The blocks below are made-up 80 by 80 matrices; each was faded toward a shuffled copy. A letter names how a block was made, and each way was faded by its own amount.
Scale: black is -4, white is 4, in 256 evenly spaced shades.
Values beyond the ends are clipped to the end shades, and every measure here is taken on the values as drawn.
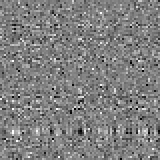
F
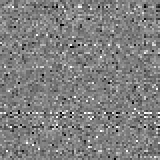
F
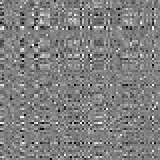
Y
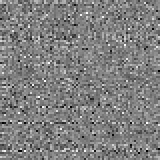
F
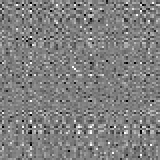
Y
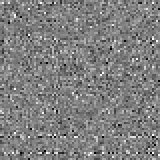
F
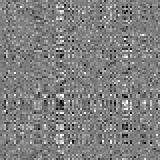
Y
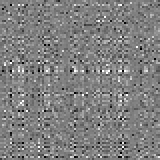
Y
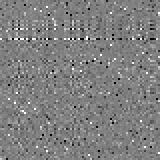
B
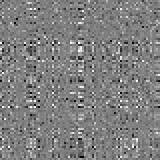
Y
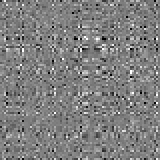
Y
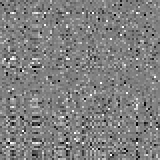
B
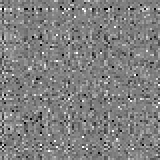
B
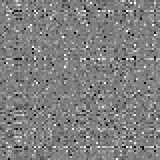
B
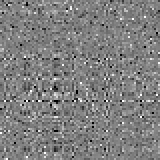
B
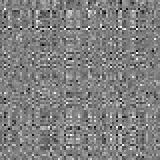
Y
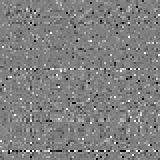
B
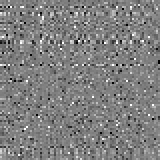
B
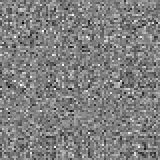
F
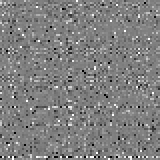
B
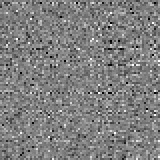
F
